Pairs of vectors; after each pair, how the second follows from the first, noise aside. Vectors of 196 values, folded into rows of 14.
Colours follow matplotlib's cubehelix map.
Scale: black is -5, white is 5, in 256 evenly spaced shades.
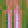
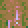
partly zeroed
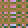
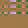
partly zeroed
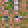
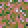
shuffled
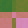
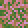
shuffled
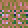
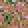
shuffled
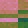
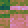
reversed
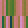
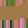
partly zeroed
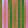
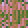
sign-scrambled
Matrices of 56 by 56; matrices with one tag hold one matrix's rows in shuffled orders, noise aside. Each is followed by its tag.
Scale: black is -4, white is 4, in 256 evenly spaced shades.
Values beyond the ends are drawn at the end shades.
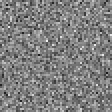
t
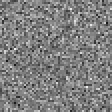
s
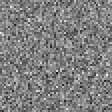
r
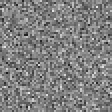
t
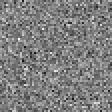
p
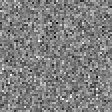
r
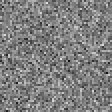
t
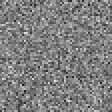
p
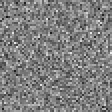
s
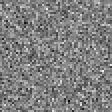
t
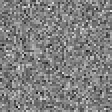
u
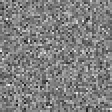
u
